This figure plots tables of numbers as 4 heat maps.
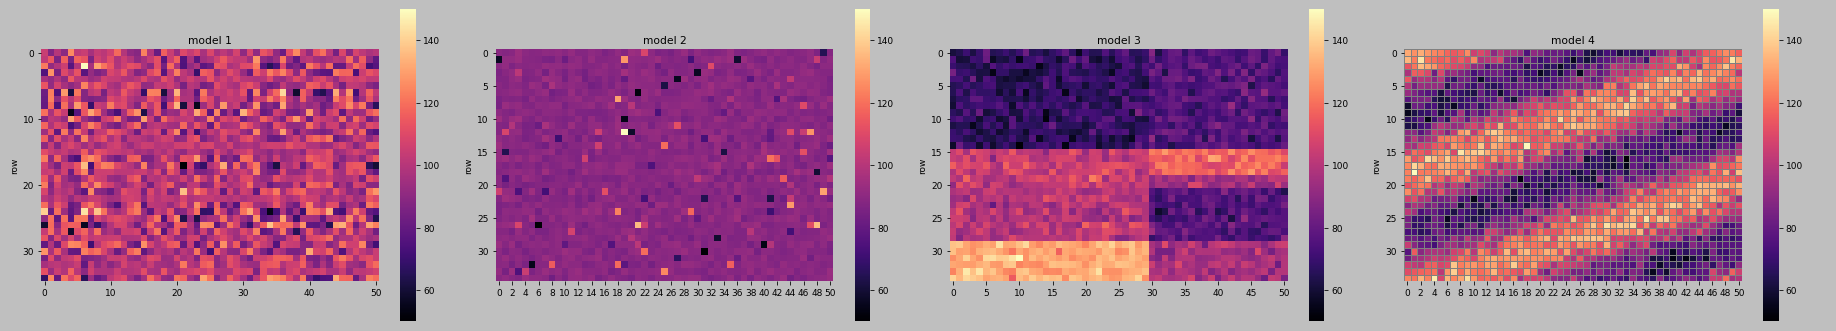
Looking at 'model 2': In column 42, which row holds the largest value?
16
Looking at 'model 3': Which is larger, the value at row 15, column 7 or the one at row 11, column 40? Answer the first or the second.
the first
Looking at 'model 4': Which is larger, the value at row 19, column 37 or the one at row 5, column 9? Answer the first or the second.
the first
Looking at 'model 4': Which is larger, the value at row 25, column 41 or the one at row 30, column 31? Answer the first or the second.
the first
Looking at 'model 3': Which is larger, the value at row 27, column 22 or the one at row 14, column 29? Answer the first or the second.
the first
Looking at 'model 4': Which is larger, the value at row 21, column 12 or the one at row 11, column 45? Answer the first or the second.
the first
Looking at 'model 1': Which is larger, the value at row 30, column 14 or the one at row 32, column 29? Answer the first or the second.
the first
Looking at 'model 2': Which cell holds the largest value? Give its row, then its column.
12, 19
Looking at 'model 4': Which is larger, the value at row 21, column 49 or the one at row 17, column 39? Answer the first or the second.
the first
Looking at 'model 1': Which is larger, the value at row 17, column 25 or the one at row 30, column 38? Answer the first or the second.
the first
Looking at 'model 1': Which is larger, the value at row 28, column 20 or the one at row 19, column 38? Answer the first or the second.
the second
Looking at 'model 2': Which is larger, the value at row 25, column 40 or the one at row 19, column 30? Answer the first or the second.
the second
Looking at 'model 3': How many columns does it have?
51
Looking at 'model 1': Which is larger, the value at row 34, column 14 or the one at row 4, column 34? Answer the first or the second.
the second
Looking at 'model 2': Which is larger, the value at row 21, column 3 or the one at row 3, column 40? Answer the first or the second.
the second
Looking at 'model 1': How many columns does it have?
51
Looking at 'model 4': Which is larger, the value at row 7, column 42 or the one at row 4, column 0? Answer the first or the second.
the first
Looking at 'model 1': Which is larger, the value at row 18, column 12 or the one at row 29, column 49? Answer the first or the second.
the first
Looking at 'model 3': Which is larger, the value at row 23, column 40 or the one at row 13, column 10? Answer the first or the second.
the first
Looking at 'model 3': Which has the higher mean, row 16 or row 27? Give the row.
16
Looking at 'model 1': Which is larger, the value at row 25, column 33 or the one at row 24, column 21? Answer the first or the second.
the second
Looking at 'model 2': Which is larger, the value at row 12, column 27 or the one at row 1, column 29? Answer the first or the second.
the first
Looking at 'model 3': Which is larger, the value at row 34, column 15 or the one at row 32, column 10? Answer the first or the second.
the first
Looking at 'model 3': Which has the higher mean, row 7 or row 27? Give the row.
27
